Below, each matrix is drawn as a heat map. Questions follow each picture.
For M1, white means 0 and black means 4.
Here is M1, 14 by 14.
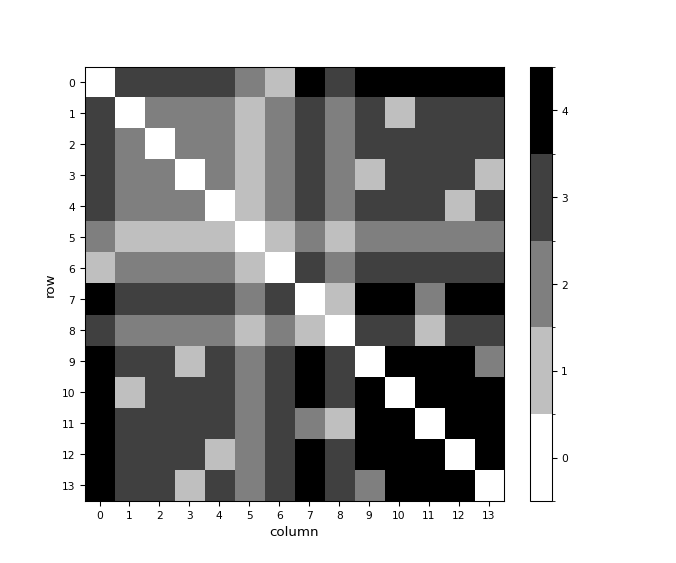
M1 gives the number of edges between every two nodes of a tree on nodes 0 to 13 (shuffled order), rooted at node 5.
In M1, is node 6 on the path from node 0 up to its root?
yes
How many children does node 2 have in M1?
0
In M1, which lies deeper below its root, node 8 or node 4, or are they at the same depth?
the same depth
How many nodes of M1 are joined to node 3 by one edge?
3
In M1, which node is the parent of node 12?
4
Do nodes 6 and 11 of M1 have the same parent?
no
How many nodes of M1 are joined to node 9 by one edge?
1
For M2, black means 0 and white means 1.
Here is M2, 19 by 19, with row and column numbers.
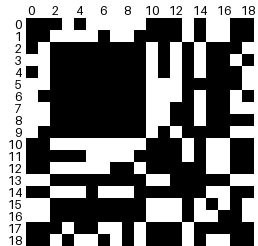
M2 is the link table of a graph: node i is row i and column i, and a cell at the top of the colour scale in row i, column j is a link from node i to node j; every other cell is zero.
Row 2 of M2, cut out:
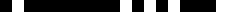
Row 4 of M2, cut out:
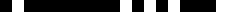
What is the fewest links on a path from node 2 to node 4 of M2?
2
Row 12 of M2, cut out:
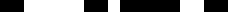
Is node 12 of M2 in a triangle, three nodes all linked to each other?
yes
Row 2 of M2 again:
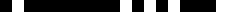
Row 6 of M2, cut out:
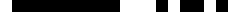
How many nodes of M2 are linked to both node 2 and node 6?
3
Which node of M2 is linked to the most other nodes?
node 10
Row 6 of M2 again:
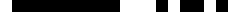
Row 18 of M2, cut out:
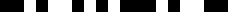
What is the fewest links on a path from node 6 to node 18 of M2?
3
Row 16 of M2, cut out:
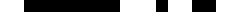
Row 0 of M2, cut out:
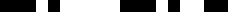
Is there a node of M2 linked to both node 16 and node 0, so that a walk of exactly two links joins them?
yes
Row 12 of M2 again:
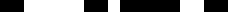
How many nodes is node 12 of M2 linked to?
8
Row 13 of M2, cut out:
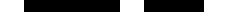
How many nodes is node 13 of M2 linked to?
6
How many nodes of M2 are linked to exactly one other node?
0
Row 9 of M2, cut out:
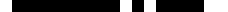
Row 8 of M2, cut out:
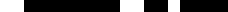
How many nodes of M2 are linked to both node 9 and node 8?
2
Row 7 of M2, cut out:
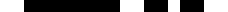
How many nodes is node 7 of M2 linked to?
7
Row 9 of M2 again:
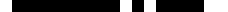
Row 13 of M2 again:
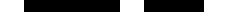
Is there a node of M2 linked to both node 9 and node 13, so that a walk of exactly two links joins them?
yes
